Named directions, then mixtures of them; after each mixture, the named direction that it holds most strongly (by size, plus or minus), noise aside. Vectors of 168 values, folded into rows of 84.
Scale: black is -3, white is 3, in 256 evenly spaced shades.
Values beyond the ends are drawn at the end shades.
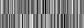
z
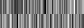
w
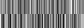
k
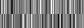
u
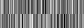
z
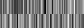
w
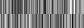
w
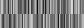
z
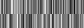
w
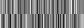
k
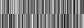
z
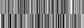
k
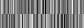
z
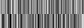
k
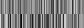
k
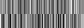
k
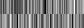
w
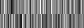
u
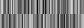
z
